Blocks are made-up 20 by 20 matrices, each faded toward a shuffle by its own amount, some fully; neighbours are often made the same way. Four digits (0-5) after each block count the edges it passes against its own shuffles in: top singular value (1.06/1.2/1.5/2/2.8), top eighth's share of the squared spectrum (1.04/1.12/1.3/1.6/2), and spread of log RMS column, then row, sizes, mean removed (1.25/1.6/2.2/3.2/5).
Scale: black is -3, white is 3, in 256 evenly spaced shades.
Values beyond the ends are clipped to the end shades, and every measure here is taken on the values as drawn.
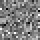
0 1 0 0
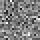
1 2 0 0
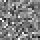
0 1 0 0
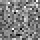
0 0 0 0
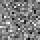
0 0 0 0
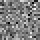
1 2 0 0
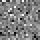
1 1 0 0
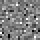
0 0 0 0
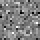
0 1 0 0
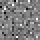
0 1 0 0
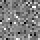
0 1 0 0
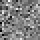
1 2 1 0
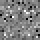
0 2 0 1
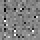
2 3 1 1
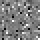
1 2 1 0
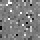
1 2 1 1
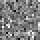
0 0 0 0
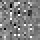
1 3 3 1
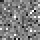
0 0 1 0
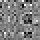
3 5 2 2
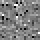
3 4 1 0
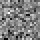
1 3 0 1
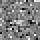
1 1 0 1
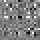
3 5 2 2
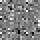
2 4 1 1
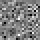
3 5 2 1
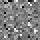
3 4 2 1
